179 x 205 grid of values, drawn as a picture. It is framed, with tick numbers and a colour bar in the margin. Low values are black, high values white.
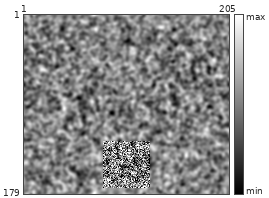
An odd patch, rougher than its surroundings, sits in the bottom middle. There are no regular stripes. Overall the values sit about 50% of the way up the scale. Values change most from cell to cell in the bottom middle. The field is mottled with small blotches. There is no overall slope.
